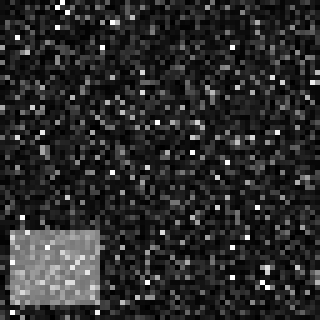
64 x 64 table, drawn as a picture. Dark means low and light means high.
Histogram: skewed, a long tail of high values. Odd patch: higher, in the bottom left. Ninth with the highest average: bottom left. Stripes: none. Mirror symmetry: none.
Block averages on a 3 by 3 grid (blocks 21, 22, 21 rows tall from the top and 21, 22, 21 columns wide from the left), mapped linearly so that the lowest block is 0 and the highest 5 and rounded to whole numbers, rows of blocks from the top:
0 0 0
0 0 0
5 0 0
